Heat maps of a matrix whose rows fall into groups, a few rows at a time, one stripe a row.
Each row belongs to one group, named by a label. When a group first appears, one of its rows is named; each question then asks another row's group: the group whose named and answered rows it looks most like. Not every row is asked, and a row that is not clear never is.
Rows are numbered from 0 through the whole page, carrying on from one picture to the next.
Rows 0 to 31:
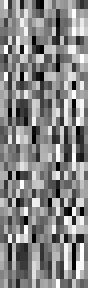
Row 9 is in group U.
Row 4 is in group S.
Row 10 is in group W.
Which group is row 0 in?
W
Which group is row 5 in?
W
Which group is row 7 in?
S
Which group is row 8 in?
W
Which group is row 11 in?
U
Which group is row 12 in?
U
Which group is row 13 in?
U
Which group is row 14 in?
S
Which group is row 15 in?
S
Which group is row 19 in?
U
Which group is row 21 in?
S
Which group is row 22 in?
U
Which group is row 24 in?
U
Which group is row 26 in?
S
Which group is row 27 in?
U
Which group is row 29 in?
U
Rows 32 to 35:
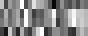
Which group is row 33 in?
W
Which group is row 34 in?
W
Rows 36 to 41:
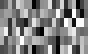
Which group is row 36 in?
S
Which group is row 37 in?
S
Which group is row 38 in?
U
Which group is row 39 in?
W
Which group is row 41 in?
S
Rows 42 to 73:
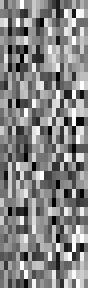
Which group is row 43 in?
U
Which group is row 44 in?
W
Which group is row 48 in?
W
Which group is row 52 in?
S
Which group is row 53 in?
U
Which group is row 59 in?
U
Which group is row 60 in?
S
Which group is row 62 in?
S
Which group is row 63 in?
S
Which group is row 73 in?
U
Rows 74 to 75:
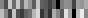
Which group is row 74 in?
S
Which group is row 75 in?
U
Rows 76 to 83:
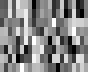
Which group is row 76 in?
S
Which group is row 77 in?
S
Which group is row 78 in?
W
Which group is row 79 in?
W
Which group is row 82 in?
U
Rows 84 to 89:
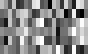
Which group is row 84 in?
U
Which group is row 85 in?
S
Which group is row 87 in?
W
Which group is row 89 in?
S
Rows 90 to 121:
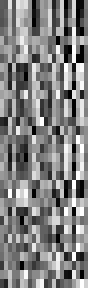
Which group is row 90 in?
S
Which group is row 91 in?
S
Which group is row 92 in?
S
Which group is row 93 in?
S
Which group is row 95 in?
S
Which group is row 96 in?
S
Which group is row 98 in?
U
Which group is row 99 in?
U
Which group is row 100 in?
S
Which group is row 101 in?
U
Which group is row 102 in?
U
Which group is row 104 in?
S
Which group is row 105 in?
U
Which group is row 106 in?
U
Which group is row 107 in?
U
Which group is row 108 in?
U
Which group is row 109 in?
U
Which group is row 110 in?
S
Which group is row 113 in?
U
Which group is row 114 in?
W
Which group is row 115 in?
U
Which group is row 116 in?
S
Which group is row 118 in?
S
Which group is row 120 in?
S
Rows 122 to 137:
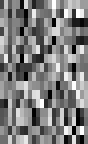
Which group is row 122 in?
W
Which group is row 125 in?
W
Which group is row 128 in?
W
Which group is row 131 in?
W
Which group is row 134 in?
S
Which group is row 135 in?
S
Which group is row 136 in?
U
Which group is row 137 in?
S
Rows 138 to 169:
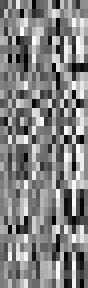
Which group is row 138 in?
S
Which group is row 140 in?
W
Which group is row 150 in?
U
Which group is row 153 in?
S
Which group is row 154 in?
U
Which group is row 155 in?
U
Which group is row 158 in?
W
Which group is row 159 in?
S
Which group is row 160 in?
S
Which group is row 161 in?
S
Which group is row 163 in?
U
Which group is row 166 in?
S
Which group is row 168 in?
S
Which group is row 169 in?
S
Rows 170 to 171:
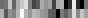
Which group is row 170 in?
S
